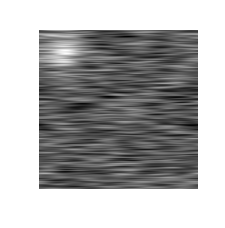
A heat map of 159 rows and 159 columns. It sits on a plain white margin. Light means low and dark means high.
The top left is the ninth with the lowest average. The grain runs across in streaks. One dip sinks in the top left. The halves do not mirror each other.
